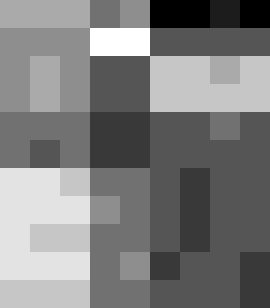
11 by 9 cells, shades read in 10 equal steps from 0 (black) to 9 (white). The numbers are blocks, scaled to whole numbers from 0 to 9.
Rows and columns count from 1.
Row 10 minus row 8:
0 0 0 -1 1 -1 1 0 -1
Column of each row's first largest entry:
1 4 6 6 1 1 1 1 1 1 1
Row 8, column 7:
2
